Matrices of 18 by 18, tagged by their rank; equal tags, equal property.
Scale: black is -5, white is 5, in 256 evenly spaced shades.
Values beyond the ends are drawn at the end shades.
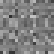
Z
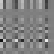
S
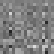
Z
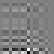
S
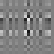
S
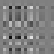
S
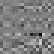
Z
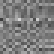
Z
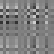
S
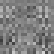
Z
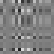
S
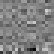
Z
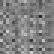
Z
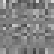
Z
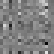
Z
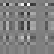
S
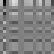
S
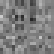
Z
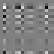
S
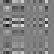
S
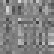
Z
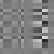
S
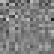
Z
